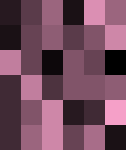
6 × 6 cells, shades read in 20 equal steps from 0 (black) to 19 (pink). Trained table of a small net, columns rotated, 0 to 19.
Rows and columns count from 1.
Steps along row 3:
down down up down down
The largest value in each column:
15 15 16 10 17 19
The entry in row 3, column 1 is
15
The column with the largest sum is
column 5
